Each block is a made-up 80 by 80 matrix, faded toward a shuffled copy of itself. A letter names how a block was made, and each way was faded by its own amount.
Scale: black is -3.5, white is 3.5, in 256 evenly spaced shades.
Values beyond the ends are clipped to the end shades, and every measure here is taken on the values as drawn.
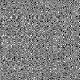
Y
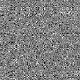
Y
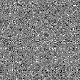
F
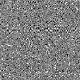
F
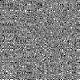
Y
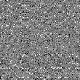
F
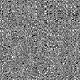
Y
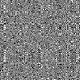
Y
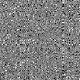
Y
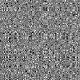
Y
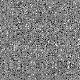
F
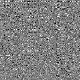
F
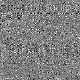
F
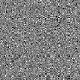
Y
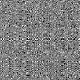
Y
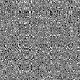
Y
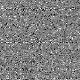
F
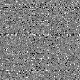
F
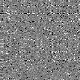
F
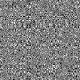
Y
